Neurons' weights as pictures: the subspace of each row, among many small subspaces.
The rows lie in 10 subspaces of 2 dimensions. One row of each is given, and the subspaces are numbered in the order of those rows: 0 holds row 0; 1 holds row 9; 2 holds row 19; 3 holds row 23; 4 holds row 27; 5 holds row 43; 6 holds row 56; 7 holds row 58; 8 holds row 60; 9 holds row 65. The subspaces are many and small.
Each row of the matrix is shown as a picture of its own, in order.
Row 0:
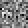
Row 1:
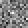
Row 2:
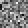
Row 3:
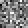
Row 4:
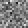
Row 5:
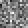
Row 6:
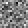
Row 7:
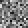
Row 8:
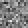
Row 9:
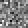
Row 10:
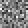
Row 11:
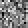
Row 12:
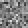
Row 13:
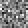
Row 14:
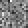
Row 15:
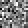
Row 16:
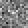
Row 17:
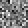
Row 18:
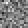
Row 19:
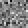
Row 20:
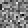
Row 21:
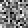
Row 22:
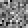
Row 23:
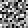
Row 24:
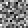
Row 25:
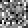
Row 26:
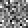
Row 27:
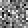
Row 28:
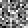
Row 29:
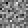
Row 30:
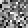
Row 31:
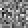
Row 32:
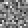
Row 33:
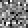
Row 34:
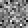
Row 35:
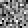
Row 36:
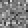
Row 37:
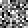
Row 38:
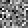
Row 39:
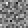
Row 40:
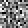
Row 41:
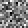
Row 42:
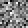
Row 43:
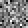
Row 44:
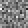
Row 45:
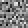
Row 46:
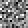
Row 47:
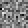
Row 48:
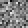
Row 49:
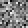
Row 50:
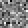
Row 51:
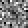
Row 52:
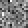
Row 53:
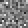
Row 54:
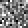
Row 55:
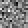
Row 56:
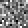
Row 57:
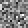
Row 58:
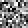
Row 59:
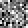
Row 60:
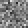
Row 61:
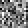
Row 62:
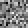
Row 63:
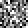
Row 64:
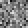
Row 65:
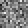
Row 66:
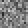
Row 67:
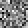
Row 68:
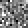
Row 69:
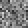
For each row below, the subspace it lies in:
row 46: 3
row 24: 3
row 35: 6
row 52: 1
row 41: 8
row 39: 3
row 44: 4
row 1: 4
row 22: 1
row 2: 0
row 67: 5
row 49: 8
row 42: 8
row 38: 5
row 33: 2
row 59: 1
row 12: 7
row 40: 9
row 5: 9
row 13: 4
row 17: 5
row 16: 9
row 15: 1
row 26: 5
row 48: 8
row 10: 4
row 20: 0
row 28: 9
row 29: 3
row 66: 7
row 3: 9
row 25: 7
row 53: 6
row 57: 0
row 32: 6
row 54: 6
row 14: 1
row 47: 0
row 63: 5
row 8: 7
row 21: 9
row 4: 8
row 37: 4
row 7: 4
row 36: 2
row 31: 0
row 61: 7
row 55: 1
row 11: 7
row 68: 6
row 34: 5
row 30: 0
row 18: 6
